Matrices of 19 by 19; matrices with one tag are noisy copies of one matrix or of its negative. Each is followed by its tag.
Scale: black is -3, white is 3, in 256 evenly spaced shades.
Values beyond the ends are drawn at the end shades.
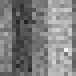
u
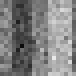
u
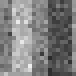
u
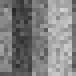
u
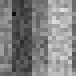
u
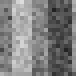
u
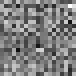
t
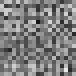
t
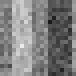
u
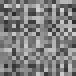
t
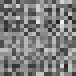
t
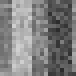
u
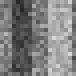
u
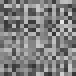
t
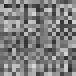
t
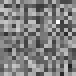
t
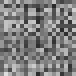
t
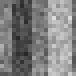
u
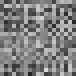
t
